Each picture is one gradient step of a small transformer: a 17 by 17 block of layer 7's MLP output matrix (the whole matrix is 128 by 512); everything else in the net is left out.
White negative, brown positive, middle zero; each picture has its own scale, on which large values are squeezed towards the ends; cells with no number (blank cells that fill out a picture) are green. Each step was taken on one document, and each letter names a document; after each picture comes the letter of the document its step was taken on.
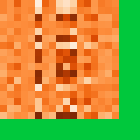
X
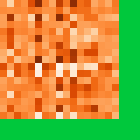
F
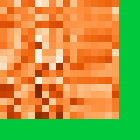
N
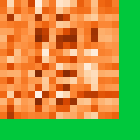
F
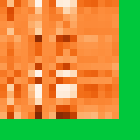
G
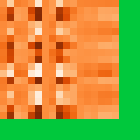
G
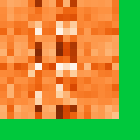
F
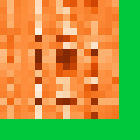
X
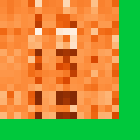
X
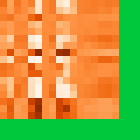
G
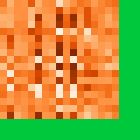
F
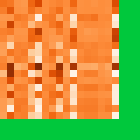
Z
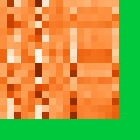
N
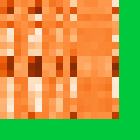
Z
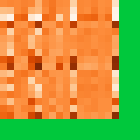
Z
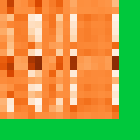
Z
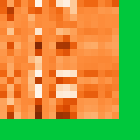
G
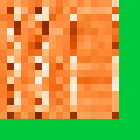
N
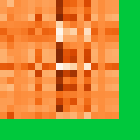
F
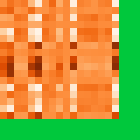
Z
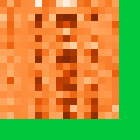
X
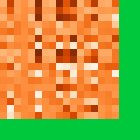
X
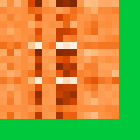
X
